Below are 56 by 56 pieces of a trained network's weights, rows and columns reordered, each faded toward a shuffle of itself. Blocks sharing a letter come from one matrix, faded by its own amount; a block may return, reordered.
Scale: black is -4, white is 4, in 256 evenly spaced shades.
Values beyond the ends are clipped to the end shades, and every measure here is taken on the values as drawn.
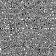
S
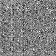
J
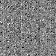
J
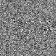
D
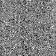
J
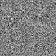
D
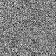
D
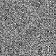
D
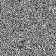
D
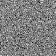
S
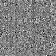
J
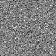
S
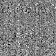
J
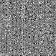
J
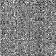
J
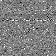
S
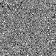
S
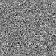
D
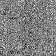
J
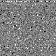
S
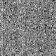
J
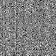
J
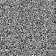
S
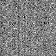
J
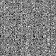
J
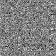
S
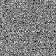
D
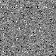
S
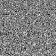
D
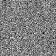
D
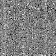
J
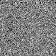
D
